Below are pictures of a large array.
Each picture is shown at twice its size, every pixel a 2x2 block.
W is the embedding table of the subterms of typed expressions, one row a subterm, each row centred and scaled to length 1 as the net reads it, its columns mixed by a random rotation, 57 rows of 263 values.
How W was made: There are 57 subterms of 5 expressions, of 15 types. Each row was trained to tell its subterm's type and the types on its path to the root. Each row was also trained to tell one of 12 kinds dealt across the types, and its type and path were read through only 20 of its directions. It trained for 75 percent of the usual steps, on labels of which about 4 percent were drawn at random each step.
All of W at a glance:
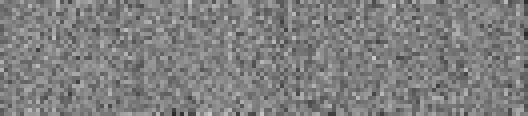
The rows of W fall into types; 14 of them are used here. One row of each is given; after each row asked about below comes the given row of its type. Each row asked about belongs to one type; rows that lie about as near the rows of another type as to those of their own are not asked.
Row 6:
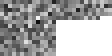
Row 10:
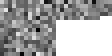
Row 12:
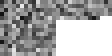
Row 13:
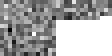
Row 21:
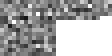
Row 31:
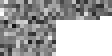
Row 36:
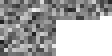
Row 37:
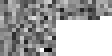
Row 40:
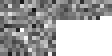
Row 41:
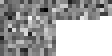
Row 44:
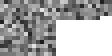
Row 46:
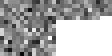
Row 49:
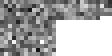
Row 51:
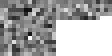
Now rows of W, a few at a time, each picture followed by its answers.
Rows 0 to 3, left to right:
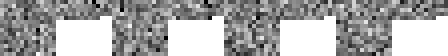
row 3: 31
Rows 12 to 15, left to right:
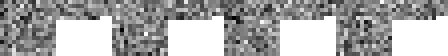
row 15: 44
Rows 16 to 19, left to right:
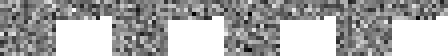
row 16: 31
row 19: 46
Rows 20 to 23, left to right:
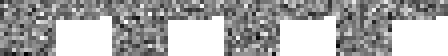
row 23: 31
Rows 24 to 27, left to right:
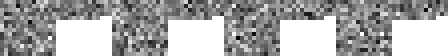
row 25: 51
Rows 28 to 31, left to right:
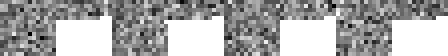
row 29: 41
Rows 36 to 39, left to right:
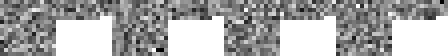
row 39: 44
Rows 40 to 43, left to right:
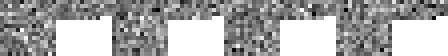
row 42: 40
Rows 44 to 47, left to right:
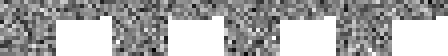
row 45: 46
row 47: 46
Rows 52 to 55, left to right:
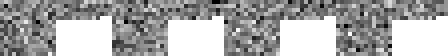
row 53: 44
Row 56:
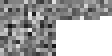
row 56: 13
